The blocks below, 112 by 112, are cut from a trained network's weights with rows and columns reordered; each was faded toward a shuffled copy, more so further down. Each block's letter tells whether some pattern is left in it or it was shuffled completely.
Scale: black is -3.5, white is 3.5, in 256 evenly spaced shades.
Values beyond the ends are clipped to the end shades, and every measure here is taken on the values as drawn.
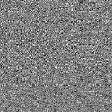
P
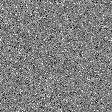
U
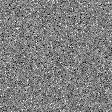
U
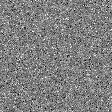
U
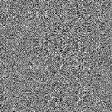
P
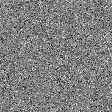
U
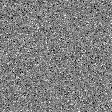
U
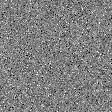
U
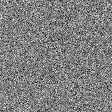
U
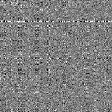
P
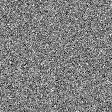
U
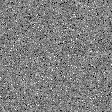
U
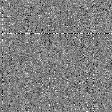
P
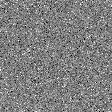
U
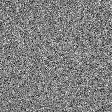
U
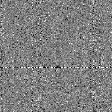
P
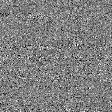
P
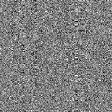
P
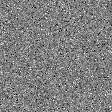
U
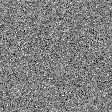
U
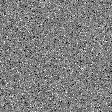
U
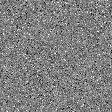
U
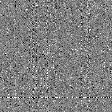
P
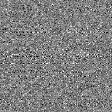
P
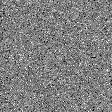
U
